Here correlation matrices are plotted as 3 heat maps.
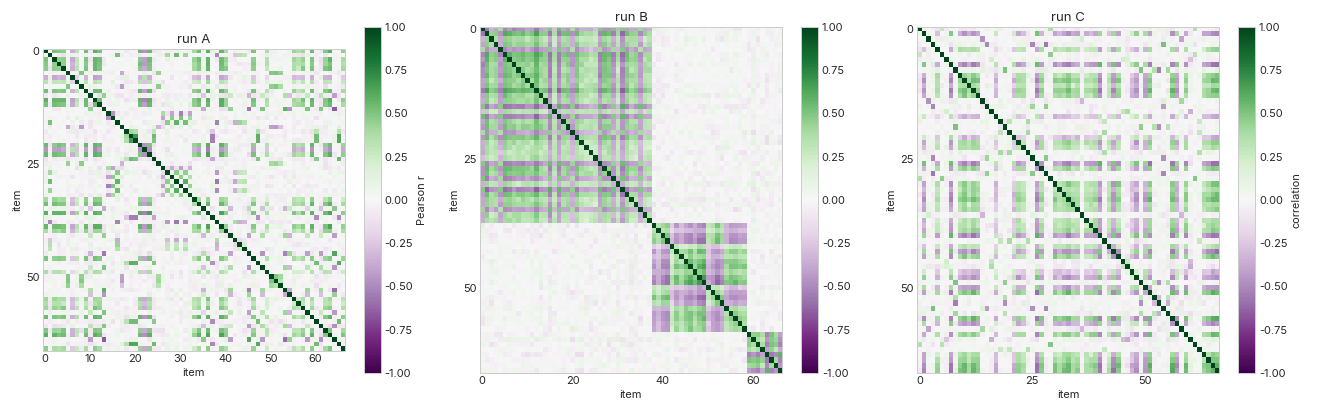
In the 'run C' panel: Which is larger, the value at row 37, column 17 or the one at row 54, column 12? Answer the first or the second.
the second
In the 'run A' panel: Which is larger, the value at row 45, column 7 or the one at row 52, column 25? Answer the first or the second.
the second
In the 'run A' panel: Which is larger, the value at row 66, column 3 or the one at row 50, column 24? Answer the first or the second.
the first
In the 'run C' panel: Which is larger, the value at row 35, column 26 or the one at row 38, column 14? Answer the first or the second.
the second
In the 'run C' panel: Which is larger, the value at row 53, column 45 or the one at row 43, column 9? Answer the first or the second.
the first
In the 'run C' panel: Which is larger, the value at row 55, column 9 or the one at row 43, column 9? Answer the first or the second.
the first
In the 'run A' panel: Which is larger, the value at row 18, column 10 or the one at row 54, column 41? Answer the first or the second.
the first
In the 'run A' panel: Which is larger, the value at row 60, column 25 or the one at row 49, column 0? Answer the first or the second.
the second
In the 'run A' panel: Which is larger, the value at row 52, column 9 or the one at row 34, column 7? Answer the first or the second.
the second
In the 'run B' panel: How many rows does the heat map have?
67
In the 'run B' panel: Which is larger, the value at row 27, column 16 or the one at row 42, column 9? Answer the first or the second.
the first
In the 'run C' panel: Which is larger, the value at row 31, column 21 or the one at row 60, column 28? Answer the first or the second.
the second
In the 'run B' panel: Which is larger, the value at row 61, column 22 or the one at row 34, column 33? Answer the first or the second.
the second
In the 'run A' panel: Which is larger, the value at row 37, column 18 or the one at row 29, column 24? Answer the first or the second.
the second
